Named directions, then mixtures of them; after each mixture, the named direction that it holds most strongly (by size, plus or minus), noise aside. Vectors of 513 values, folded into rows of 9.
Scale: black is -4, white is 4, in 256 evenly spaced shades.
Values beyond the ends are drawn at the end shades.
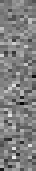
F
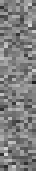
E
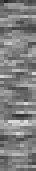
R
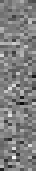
F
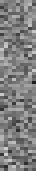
E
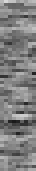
R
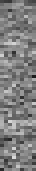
F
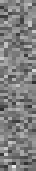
E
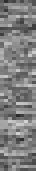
R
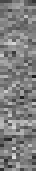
F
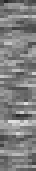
R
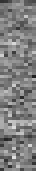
F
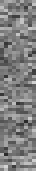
E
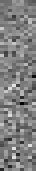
F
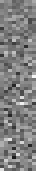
F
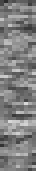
R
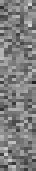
E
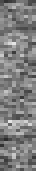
R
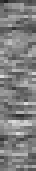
R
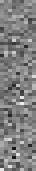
F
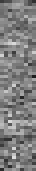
F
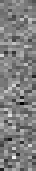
F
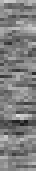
R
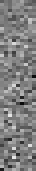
F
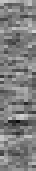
R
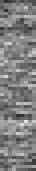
R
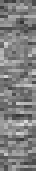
R
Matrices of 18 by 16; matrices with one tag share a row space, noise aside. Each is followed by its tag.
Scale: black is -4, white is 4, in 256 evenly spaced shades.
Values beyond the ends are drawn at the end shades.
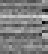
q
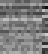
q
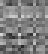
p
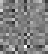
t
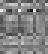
p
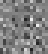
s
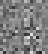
s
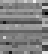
q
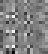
t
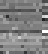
q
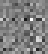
s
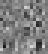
s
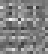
p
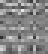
p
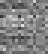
p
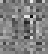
s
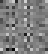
t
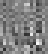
s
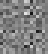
s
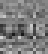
p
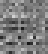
p
